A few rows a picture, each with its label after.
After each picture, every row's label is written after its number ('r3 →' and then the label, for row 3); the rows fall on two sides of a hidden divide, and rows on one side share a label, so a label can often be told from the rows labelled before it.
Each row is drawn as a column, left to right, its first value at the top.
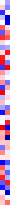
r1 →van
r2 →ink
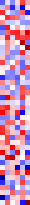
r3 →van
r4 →van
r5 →van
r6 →van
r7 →van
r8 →van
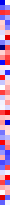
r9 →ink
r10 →van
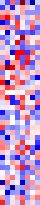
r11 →van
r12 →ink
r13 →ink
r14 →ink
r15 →van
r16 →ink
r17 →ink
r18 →van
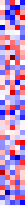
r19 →van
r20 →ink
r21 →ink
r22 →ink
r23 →ink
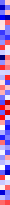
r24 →ink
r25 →ink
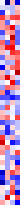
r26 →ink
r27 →ink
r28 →van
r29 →ink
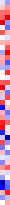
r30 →van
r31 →van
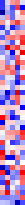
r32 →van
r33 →ink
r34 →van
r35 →van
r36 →ink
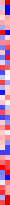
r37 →van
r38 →van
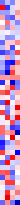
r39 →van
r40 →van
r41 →ink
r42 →ink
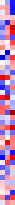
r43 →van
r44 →van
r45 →ink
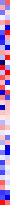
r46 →ink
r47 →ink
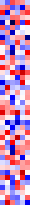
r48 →ink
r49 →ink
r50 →ink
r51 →van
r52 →van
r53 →ink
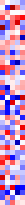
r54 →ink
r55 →ink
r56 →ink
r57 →ink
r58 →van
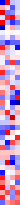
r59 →ink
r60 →van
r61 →ink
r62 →van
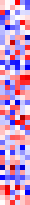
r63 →van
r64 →van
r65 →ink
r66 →van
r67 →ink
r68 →ink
